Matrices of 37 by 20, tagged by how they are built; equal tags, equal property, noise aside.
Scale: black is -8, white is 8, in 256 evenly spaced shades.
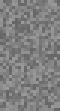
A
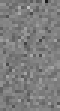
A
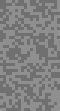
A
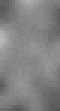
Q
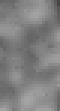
Q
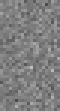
A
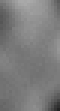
Q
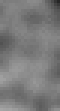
Q
